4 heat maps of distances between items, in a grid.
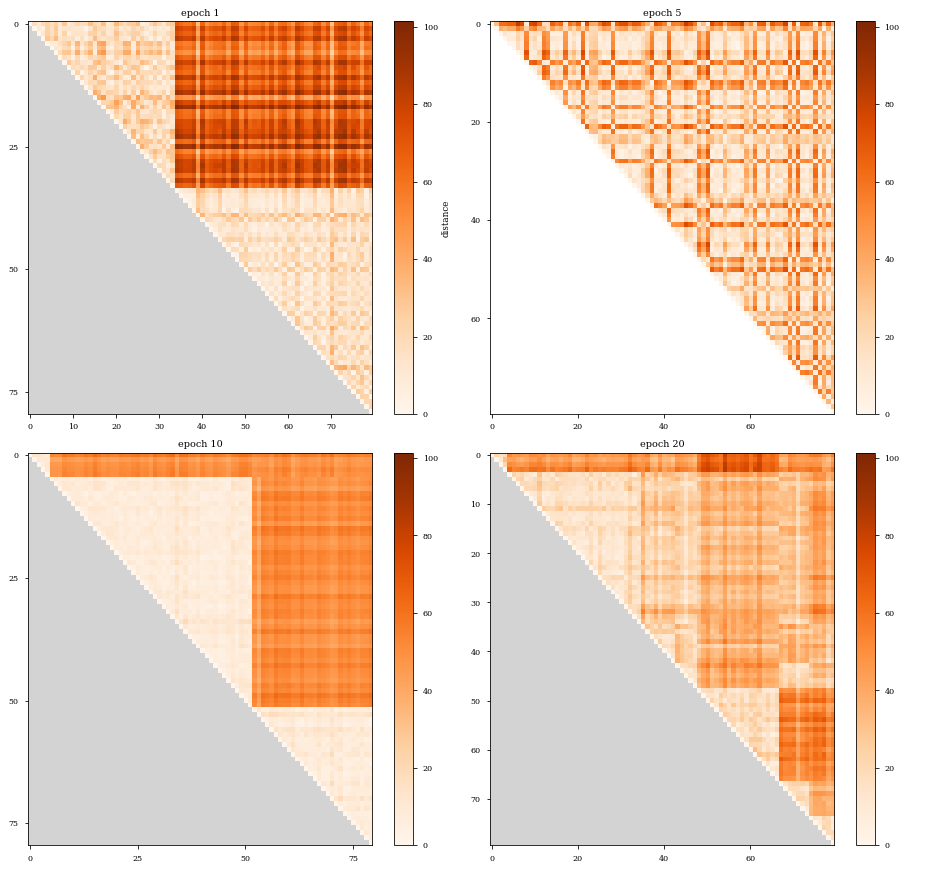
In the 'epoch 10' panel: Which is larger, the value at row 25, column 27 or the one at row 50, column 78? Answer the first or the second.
the second
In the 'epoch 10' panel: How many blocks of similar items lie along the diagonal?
3
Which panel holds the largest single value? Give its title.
epoch 1
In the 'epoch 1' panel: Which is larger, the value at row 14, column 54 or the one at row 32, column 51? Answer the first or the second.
the first
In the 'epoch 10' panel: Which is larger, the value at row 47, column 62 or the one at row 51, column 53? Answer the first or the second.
the first
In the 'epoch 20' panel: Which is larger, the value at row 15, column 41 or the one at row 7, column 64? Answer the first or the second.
the second
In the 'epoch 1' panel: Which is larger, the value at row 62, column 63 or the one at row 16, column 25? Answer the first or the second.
the second
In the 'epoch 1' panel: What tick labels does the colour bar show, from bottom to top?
0, 20, 40, 60, 80, 100
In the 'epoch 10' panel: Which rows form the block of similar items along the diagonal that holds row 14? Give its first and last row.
5 to 51
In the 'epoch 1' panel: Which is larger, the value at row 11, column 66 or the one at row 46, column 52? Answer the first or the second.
the first
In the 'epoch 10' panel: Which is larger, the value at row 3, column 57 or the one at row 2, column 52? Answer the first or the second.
the first
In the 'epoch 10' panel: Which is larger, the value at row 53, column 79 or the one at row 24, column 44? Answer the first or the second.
the first
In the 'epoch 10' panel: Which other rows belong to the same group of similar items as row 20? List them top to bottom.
5, 6, 7, 8, 9, 10, 11, 12, 13, 14, 15, 16, 17, 18, 19, 21, 22, 23, 24, 25, 26, 27, 28, 29, 30, 31, 32, 33, 34, 35, 36, 37, 38, 39, 40, 41, 42, 43, 44, 45, 46, 47, 48, 49, 50, 51
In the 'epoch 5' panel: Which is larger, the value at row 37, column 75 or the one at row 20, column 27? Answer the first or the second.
the first
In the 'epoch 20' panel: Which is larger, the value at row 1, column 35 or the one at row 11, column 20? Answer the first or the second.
the first
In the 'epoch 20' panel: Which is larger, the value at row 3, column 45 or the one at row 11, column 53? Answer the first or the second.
the first
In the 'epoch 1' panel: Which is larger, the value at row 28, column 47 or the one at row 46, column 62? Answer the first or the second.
the first
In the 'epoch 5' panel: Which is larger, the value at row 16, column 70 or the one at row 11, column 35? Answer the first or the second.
the second
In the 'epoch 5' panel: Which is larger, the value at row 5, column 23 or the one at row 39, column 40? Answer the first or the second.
the first
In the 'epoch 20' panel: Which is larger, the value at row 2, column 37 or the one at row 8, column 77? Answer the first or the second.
the second
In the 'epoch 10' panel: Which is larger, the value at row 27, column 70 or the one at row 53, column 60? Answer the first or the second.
the first
